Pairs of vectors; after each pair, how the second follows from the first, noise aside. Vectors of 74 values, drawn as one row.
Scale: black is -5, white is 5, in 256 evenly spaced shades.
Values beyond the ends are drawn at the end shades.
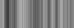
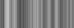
negated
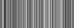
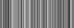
reversed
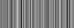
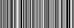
scaled up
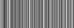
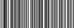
scaled up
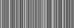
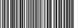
scaled up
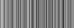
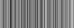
reversed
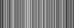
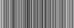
negated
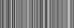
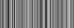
copied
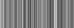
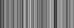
negated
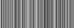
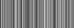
negated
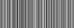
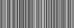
copied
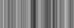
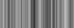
copied
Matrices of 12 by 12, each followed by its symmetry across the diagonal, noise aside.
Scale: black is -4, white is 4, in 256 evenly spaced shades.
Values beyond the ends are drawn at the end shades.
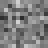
antisymmetric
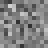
neither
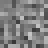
antisymmetric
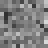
neither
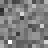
neither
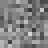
antisymmetric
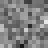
antisymmetric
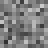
antisymmetric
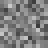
antisymmetric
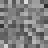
antisymmetric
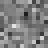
antisymmetric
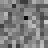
neither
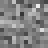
neither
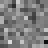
neither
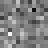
antisymmetric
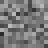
neither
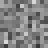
neither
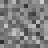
antisymmetric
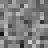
neither
